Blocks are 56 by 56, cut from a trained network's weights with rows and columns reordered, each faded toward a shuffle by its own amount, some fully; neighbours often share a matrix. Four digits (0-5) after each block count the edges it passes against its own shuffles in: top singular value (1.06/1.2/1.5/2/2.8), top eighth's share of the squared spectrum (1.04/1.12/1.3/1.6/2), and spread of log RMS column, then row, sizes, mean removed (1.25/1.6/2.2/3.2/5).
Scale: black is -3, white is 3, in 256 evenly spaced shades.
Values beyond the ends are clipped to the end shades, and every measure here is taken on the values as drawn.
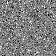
0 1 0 0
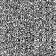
3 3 0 1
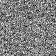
0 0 0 0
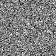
0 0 0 0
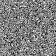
0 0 0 0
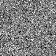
1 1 0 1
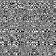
4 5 1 4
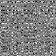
4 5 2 3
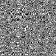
3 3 1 2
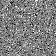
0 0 0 0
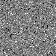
0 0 0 0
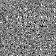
2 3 1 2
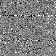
2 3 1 2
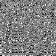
3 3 1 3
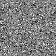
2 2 0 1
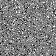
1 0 0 0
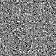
2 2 0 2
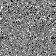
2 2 0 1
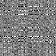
4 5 2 3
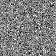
1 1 0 0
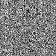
1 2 0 0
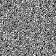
2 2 0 1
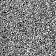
1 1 0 0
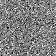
1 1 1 0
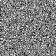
2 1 0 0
